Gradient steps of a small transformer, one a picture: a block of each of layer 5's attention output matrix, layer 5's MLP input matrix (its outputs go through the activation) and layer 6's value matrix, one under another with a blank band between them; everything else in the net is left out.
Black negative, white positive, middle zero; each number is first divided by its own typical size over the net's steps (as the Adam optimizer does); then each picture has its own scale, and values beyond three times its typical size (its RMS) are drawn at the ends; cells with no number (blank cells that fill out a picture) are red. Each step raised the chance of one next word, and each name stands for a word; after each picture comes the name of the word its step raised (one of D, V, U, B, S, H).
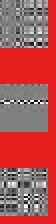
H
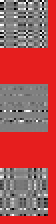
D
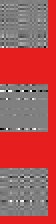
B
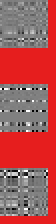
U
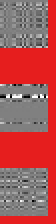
B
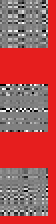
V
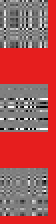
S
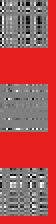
H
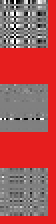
S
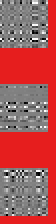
U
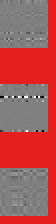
U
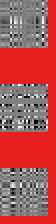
H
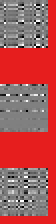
B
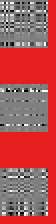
V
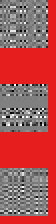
V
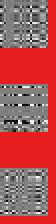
V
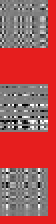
H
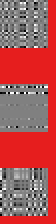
D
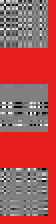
S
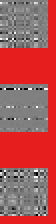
U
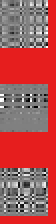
H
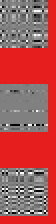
V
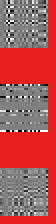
V
